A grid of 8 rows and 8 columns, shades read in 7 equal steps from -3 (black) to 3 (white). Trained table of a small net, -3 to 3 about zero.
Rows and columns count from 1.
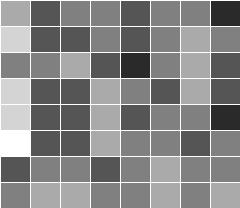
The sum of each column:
9 -4 -2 1 -5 1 2 -5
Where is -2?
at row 1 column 8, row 3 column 5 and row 5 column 8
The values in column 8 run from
-2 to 1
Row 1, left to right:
1 -1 0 0 -1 0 0 -2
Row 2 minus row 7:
3 -1 -1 1 -1 -1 1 0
